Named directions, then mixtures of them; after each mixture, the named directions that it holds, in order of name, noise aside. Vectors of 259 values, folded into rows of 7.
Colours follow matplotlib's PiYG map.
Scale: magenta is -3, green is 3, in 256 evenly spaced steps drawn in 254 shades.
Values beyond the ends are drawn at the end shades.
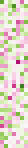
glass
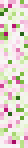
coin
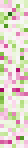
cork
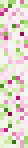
coin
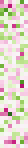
coin, cork, glass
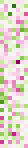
cork, glass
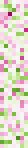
cork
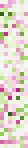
coin, cork, glass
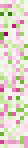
coin, cork, glass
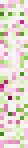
coin, cork, glass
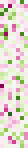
coin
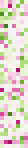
coin, cork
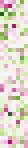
coin, cork
